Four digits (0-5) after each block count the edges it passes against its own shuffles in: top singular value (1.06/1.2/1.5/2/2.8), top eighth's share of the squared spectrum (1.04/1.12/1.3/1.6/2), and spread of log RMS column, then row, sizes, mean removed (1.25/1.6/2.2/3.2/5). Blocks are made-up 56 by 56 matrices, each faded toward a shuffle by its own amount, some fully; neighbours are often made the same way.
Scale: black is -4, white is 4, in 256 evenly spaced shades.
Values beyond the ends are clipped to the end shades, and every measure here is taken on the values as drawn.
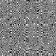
4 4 2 2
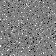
2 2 0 0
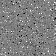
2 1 0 0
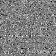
1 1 0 2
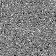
0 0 0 0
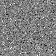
0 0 0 1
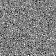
1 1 0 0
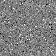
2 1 0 0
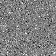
2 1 0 1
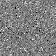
2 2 0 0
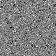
2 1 0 0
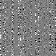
3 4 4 0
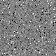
0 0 0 0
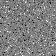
0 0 0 0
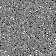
1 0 0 0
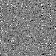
3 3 1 1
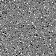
0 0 0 0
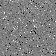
0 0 0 0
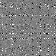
2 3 2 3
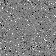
0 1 0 0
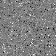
1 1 0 0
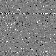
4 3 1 1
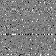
4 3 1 2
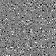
3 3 0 2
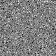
0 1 0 0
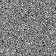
2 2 0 0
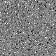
2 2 0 0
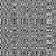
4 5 3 3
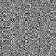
4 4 2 2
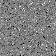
0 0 0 0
